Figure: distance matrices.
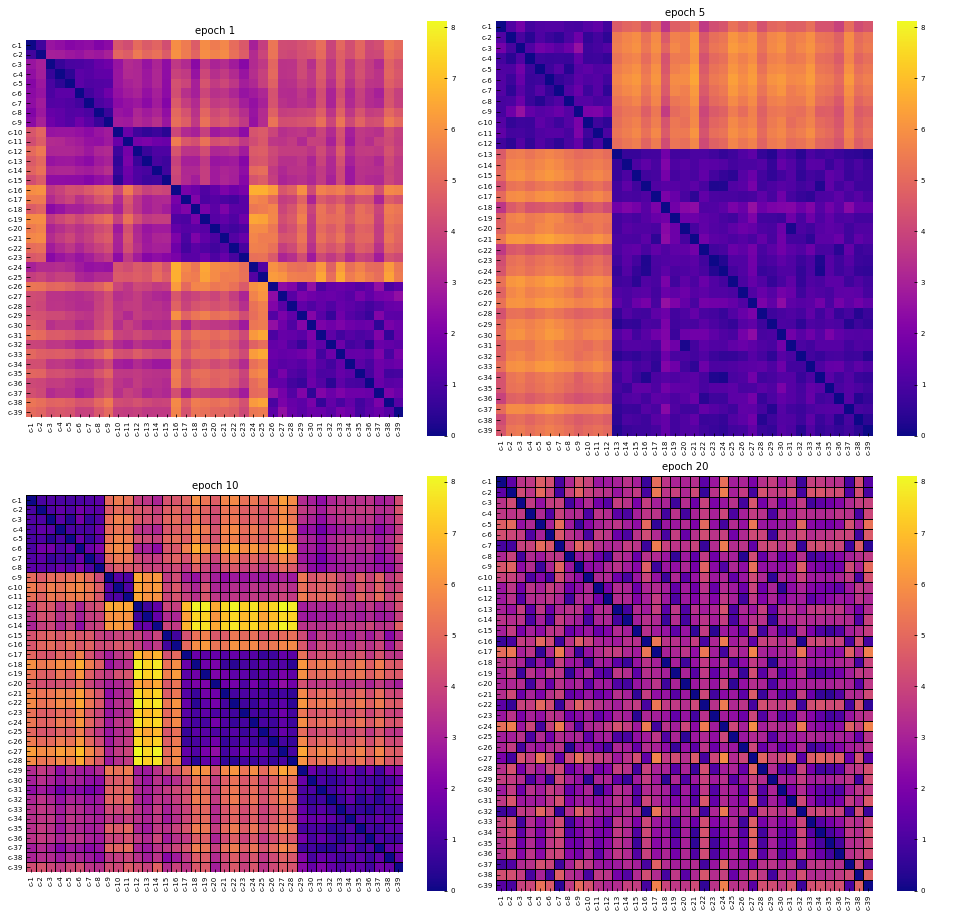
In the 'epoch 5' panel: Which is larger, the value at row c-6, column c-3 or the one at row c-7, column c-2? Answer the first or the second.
the first
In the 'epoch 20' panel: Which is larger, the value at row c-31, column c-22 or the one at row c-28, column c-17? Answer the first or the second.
the first
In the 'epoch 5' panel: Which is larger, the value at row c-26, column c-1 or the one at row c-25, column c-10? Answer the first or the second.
the second
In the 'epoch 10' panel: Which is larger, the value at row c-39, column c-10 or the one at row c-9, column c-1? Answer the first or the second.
the second
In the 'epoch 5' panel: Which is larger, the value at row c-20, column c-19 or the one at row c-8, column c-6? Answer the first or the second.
the first
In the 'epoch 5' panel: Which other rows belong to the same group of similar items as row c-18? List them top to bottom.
c-13, c-14, c-15, c-16, c-17, c-19, c-20, c-21, c-22, c-23, c-24, c-25, c-26, c-27, c-28, c-29, c-30, c-31, c-32, c-33, c-34, c-35, c-36, c-37, c-38, c-39
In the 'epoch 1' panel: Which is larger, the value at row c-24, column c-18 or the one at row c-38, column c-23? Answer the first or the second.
the first
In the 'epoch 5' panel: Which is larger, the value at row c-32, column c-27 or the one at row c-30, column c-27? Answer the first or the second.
the second
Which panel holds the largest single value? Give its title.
epoch 10
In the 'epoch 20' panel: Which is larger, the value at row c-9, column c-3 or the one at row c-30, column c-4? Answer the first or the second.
the second
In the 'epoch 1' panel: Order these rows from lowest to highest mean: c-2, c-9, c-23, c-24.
c-23, c-9, c-2, c-24
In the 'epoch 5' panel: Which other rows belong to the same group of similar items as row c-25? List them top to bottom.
c-13, c-14, c-15, c-16, c-17, c-18, c-19, c-20, c-21, c-22, c-23, c-24, c-26, c-27, c-28, c-29, c-30, c-31, c-32, c-33, c-34, c-35, c-36, c-37, c-38, c-39
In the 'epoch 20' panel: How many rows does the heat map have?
39
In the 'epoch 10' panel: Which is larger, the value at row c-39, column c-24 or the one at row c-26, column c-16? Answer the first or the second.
the second
